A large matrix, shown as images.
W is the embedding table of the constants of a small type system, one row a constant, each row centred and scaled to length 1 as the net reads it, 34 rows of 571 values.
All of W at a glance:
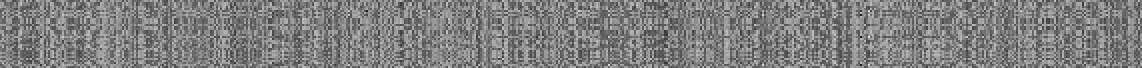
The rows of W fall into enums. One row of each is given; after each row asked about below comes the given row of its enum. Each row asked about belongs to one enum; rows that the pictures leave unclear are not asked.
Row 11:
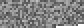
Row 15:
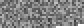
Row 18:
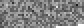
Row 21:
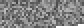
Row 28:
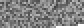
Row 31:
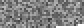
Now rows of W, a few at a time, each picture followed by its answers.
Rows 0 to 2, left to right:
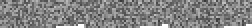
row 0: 11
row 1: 15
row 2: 15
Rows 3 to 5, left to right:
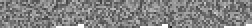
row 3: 28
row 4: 21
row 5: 18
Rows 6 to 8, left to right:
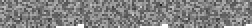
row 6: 31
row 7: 18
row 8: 31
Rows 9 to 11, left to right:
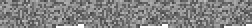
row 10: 11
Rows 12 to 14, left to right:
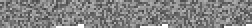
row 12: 28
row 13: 11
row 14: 11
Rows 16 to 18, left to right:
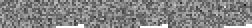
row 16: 15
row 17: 31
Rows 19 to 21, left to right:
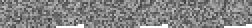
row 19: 31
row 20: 28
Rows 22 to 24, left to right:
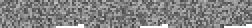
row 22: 15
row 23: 31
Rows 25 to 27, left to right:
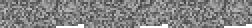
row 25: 21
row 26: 28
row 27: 21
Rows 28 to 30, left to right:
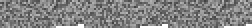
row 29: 11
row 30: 28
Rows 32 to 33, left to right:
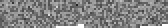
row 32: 18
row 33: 11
